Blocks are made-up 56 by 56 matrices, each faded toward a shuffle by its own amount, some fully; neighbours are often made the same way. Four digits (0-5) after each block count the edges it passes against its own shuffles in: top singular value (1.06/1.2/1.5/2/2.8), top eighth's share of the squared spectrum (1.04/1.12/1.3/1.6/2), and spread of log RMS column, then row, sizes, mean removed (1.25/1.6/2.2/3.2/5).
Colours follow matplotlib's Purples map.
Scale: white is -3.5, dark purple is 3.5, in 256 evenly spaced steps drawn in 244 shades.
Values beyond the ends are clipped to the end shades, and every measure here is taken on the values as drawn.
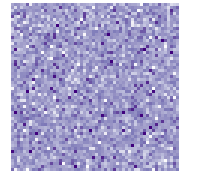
0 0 0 0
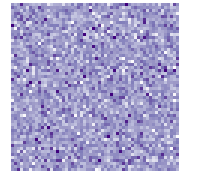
0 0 0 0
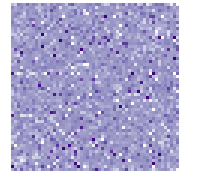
2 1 0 0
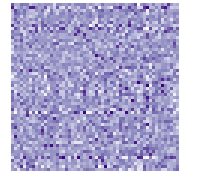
3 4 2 2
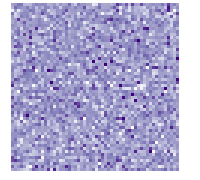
0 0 0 0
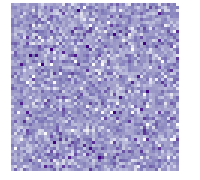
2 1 0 0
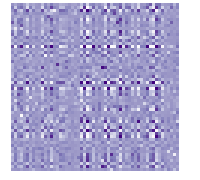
5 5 4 3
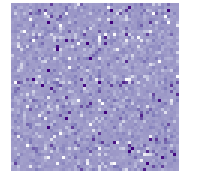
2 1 0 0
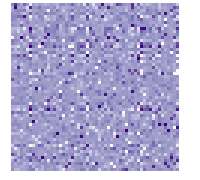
4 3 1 2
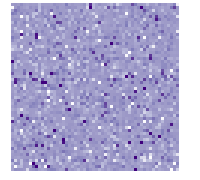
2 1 0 0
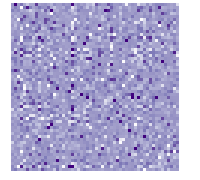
3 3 1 1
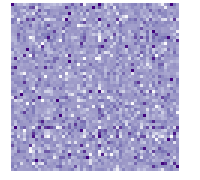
3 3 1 1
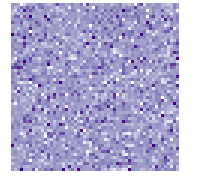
2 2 0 0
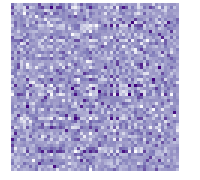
4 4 1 2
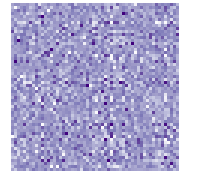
4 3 1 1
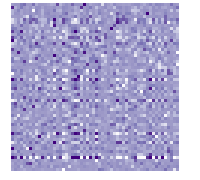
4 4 2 3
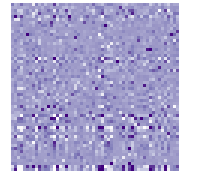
4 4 2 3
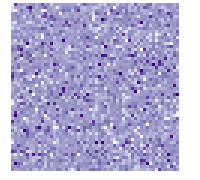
2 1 0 0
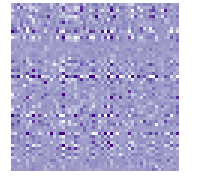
4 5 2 4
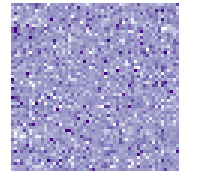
3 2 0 1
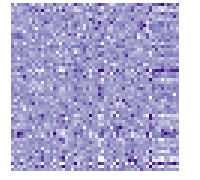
4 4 2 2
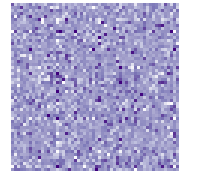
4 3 2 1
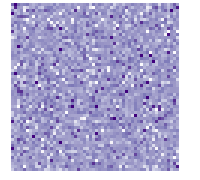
2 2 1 0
